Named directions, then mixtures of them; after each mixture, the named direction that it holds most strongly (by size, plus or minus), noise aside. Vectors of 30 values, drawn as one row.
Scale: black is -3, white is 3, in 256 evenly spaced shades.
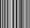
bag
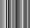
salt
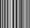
bag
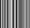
bag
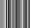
salt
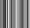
salt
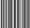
bag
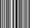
bag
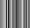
salt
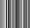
salt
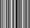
salt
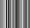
salt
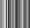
salt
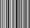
salt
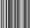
bag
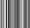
salt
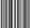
bag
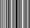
salt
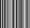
bag
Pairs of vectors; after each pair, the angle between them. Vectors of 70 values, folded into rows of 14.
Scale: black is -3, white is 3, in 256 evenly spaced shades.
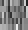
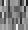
nearly parallel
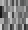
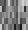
orthogonal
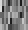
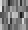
nearly parallel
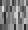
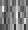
nearly parallel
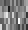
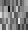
nearly parallel
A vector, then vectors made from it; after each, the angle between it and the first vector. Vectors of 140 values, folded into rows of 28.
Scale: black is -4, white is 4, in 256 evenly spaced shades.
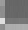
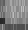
nearly opposite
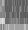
nearly parallel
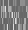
orthogonal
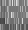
partly opposed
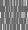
orthogonal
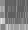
nearly parallel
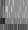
nearly opposite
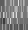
partly opposed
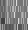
partly opposed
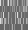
orthogonal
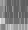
nearly parallel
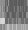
nearly parallel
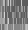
partly aligned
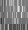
partly opposed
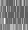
partly aligned
